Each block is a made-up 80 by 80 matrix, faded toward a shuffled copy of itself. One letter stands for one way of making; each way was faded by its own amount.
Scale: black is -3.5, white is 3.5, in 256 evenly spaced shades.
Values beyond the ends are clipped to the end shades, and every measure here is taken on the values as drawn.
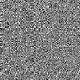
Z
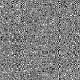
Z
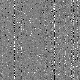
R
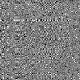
Z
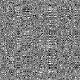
Z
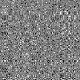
Z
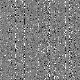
R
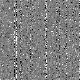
R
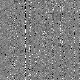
R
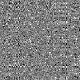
Z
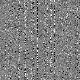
R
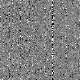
R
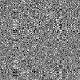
Z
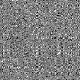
Z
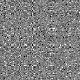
Z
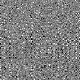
Z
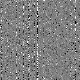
R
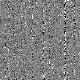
R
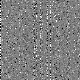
R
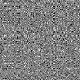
Z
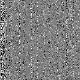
R
